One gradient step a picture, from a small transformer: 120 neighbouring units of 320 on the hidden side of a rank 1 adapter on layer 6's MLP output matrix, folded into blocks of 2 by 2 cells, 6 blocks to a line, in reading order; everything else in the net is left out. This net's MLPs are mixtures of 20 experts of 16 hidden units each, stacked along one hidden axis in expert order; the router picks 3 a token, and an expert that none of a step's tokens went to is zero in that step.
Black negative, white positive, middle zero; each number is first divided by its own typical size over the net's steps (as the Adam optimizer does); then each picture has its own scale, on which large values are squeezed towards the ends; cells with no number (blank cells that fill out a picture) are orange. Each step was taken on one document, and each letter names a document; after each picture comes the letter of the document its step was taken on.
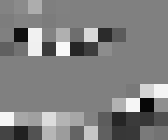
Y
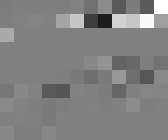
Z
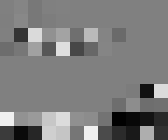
Y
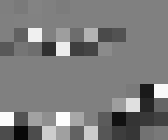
Y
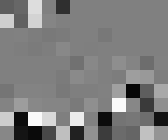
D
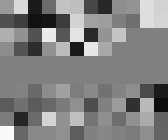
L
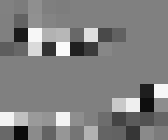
Y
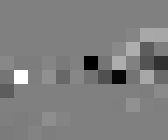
Z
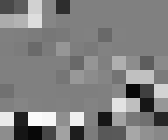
D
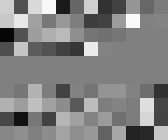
L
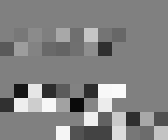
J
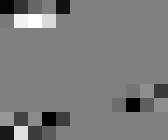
Z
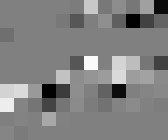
Z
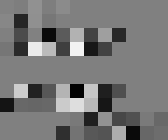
J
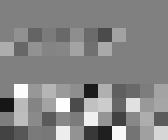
J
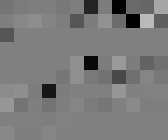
Z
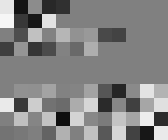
L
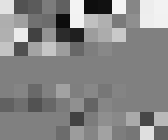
L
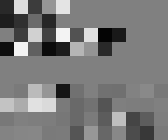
L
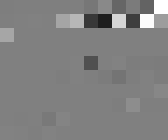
Z
